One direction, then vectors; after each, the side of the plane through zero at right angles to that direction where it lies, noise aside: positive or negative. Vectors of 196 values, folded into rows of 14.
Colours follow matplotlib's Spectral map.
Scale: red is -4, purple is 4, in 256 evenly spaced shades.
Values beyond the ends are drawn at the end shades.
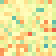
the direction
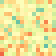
positive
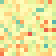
positive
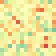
negative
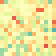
negative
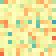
positive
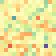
positive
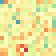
positive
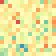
negative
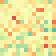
negative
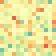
negative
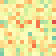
negative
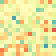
positive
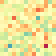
negative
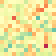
negative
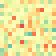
negative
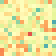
positive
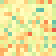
positive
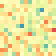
positive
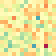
negative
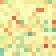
negative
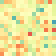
positive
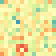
positive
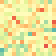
negative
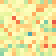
negative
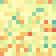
positive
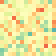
negative
